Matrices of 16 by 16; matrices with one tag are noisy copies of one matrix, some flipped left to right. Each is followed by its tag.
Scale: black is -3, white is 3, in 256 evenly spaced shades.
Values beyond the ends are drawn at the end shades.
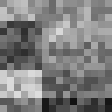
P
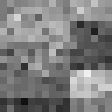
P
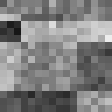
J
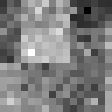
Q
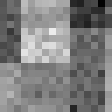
Q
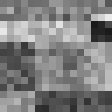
J
